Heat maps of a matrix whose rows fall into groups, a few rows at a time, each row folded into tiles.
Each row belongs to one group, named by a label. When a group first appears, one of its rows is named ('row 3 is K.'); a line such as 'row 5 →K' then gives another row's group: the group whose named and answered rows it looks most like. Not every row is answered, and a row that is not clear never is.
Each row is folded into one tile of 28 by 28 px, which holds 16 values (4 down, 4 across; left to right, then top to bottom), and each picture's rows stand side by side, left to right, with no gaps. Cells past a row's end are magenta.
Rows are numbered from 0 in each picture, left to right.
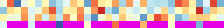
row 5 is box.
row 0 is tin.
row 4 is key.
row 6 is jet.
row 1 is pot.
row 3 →jet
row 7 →pot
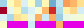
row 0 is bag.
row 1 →pot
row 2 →jet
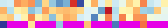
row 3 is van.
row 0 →pot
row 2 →pot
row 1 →key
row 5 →key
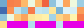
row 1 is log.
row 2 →tin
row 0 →jet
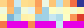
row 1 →van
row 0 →van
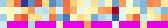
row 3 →van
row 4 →bag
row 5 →jet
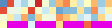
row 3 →van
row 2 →key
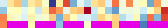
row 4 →key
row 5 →pot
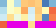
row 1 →tin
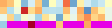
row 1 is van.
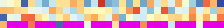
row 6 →tin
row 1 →key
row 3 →pot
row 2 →log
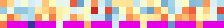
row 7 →van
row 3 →van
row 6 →pot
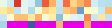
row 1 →pot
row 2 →jet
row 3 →key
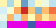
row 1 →pot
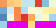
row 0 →box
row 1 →van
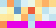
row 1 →log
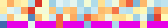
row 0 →log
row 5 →box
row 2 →key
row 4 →log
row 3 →pot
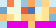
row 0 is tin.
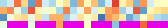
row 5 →key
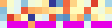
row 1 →bag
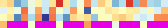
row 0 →tin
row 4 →pot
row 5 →box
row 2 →box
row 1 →tin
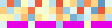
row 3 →box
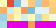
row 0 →log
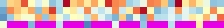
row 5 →log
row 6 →jet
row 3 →log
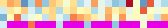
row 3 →tin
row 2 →box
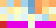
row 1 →jet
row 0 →key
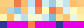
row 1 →van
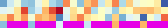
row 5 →bag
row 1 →pot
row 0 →pot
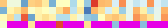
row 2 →van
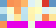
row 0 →jet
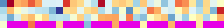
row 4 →key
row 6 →jet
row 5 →box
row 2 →jet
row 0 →jet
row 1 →key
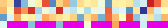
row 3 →tin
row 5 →jet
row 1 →bag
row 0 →box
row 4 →key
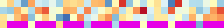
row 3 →bag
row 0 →box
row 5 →bag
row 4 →log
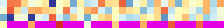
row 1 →bag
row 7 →van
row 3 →bag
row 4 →van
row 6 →key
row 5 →key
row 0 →jet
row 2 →van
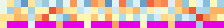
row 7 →pot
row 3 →tin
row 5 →jet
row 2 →bag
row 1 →box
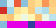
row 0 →pot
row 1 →log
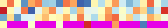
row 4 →key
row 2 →tin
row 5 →log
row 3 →van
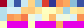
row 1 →bag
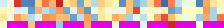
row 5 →bag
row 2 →log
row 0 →bag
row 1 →jet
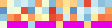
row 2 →key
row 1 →tin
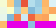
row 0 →van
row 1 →pot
